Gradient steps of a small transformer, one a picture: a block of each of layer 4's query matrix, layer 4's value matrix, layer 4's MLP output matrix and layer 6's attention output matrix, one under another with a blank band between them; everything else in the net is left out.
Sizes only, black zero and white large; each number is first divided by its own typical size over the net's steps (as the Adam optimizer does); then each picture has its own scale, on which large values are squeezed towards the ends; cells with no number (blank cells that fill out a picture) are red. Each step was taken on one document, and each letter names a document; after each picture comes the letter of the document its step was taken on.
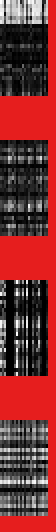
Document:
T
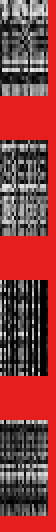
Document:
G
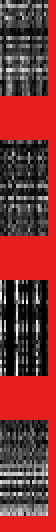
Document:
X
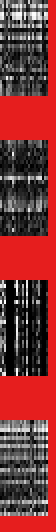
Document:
T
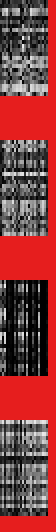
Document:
G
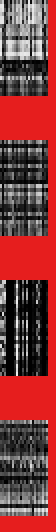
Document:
T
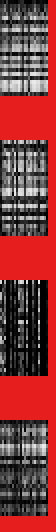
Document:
G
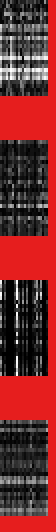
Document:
X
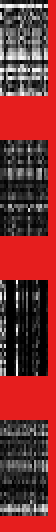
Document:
X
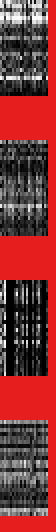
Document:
T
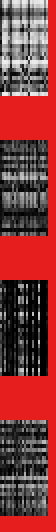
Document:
G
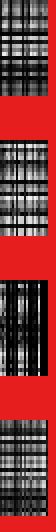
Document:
G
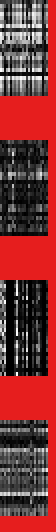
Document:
T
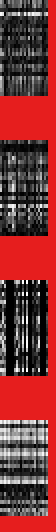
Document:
T
